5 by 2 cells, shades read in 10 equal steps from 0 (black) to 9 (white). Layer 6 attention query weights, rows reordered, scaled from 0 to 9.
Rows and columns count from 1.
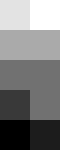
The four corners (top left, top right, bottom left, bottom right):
8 9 0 1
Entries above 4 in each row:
2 2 0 0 0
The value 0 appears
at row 5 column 1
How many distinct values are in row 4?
2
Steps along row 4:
up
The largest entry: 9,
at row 1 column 2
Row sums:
17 12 8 6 1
